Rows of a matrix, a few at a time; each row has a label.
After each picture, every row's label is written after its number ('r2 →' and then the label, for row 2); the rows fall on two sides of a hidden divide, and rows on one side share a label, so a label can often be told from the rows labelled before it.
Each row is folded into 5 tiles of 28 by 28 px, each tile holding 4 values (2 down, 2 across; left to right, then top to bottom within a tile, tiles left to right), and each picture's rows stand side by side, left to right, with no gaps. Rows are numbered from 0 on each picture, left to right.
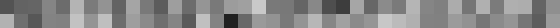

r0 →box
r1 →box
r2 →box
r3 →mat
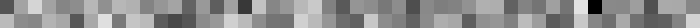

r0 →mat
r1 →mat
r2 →mat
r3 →box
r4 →box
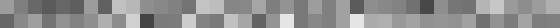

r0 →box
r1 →mat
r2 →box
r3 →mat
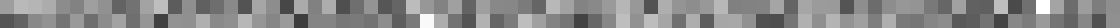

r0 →mat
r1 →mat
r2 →mat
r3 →box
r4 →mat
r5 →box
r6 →mat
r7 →mat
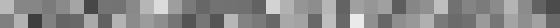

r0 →box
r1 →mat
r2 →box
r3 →mat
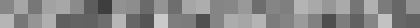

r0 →mat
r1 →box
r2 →mat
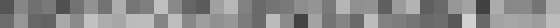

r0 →box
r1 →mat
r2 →mat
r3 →box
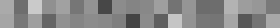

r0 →mat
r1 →mat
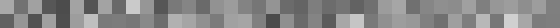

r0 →box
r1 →mat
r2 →box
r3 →mat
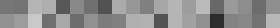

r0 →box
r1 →mat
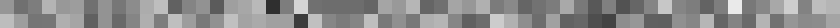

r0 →box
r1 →mat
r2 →mat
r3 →box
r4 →box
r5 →mat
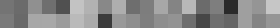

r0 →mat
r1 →box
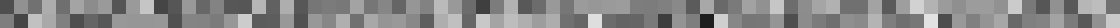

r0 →mat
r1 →box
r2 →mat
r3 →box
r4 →mat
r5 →box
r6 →mat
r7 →box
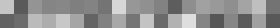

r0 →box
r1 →mat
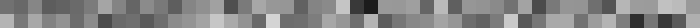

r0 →mat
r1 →box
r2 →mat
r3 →mat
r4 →mat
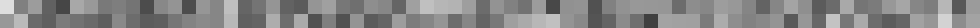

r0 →box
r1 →mat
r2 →box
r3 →box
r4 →box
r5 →box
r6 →box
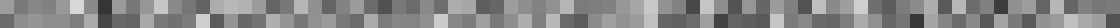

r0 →mat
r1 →mat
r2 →mat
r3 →box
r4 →mat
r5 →box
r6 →mat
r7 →box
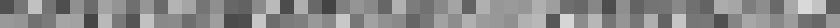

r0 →box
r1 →box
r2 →mat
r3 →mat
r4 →mat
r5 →mat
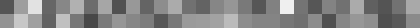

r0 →box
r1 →mat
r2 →box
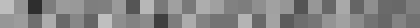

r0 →box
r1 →mat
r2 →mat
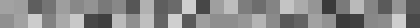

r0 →box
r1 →box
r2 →mat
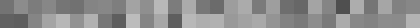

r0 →mat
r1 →box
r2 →box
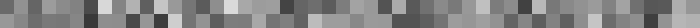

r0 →box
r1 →mat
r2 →mat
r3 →mat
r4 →box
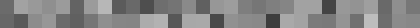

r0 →mat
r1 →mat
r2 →mat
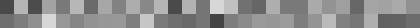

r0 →mat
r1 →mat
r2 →mat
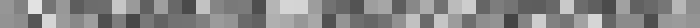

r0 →mat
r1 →mat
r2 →box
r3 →box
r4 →box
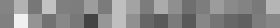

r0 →box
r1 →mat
